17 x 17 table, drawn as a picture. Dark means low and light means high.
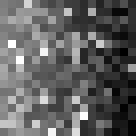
Roughest part: bottom middle. Average level on the scale: 40%. Slope: up to the left.
